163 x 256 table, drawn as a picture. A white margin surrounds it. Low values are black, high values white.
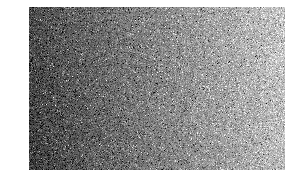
The field climbs toward the right. No regular stripes run through it. The texture is fine-grained noise.
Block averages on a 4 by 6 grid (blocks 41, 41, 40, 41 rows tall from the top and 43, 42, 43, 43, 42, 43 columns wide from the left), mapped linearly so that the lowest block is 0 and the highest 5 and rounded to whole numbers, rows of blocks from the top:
012345 | 012345 | 012345 | 012345
